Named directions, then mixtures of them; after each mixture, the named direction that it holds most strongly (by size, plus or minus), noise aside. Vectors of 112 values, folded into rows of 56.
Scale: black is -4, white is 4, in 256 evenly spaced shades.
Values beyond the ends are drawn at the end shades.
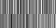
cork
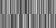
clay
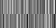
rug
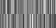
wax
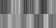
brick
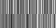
cork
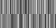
clay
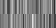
wax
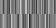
clay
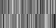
rug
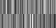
wax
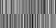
wax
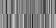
wax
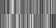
wax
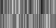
brick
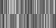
rug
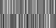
rug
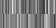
rug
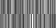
wax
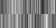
brick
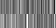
cork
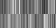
brick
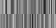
wax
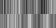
brick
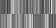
brick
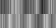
brick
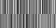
cork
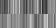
brick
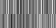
cork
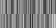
wax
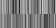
cork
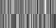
wax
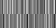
rug
